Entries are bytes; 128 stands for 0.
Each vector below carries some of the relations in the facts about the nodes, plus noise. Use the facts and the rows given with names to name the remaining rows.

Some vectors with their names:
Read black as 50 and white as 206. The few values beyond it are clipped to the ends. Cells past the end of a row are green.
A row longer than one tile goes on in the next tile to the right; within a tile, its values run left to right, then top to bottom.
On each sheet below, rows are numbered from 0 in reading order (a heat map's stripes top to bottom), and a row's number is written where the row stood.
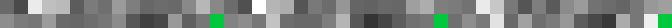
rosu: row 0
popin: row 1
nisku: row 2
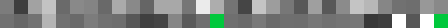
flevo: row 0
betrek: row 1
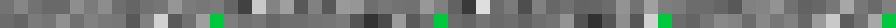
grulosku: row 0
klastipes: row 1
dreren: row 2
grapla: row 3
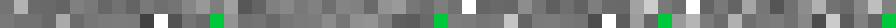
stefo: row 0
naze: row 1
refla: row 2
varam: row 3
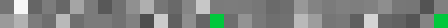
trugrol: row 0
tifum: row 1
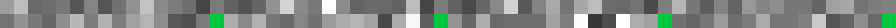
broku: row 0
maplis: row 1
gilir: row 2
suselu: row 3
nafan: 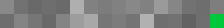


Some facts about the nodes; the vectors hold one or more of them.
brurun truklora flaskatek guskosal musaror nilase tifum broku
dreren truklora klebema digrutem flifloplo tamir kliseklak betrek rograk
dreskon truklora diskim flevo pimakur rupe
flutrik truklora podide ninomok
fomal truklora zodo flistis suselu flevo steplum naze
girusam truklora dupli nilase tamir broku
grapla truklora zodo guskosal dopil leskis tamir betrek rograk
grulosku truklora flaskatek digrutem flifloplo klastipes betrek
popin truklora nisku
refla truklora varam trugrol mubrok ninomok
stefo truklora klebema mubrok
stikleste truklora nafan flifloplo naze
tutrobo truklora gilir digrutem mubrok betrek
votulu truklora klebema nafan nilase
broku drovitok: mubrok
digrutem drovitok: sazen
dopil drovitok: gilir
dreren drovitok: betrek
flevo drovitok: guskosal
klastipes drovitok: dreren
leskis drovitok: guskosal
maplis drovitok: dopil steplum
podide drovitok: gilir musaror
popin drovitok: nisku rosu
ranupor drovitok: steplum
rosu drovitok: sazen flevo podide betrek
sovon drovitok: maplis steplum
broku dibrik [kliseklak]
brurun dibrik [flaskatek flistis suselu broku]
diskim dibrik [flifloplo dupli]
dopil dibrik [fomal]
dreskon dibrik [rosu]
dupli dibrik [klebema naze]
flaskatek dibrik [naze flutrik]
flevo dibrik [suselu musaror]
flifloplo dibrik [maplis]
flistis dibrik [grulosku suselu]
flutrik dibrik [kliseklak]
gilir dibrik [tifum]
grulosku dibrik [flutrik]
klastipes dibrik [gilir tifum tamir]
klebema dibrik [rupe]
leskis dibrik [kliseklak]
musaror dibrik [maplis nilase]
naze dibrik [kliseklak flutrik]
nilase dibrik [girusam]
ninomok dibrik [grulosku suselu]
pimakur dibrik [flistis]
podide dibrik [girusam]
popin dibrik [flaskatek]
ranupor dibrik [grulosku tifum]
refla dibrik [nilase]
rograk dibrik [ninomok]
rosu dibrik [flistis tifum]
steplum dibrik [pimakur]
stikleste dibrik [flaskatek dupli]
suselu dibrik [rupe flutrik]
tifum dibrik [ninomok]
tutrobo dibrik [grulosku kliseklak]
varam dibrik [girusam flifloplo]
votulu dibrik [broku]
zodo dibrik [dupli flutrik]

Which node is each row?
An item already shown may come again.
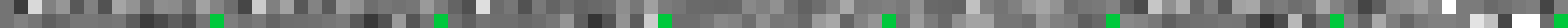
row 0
guskosal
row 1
klastipes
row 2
dreren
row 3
stikleste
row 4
klebema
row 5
digrutem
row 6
steplum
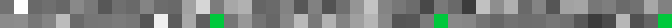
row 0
flutrik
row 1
broku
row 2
digrutem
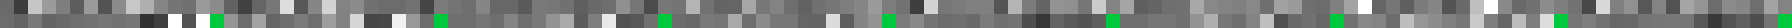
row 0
betrek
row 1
dopil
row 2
brurun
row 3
tutrobo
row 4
leskis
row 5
zodo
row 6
mubrok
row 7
guskosal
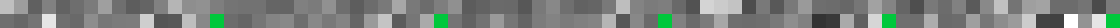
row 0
dreskon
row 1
grapla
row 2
fomal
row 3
sazen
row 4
musaror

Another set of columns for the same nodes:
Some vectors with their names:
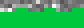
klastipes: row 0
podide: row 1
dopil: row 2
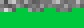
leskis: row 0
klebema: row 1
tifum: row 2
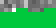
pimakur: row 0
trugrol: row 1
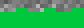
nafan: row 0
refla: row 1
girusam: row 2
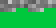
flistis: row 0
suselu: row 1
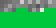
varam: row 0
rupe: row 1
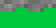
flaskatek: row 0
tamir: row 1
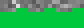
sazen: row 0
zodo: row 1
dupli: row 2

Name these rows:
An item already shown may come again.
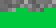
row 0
fomal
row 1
zodo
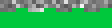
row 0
nisku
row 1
flevo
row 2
podide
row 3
tifum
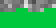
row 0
flutrik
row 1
maplis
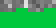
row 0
flutrik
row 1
zodo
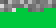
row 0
steplum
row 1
tifum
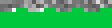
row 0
dreskon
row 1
flevo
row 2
gilir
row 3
guskosal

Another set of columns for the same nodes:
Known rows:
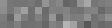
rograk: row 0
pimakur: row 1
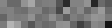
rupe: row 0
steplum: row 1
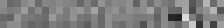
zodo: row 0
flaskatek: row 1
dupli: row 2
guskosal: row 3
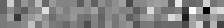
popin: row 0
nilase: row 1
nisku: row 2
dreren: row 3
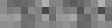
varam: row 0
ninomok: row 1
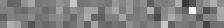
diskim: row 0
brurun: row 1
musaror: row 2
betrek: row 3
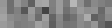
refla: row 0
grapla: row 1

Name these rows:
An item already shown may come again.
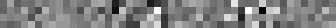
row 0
digrutem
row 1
flutrik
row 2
maplis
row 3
dreskon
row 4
dreren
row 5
broku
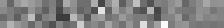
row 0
dreskon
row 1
leskis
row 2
gilir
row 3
sazen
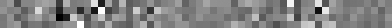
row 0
nisku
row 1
flevo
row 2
klastipes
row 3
sazen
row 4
dreskon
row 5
rosu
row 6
nafan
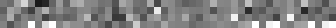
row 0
dopil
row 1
fomal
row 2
leskis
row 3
mubrok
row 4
podide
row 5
podide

